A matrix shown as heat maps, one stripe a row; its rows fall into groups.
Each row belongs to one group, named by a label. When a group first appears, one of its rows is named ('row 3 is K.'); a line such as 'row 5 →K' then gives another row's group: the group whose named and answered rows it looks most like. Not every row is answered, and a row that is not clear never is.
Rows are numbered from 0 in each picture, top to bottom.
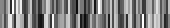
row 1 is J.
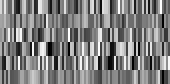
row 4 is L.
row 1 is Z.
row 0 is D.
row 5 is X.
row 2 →J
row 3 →D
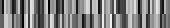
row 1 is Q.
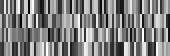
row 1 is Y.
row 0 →Q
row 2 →D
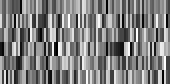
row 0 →Y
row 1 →Y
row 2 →Q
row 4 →Y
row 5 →D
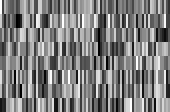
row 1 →Y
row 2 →X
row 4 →J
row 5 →Y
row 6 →Y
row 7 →L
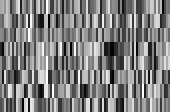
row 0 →Z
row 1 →Q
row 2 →Z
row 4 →L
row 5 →D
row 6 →J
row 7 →Q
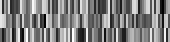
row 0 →X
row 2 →Q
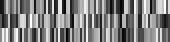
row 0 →L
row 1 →X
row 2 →Z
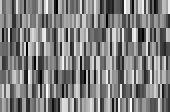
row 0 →L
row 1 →Y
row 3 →X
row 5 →J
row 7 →D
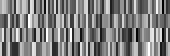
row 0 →Z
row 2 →Z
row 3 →X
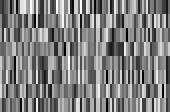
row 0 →X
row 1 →J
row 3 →L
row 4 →Y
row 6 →D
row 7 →J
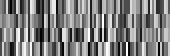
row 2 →Q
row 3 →Z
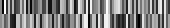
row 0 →D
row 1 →Z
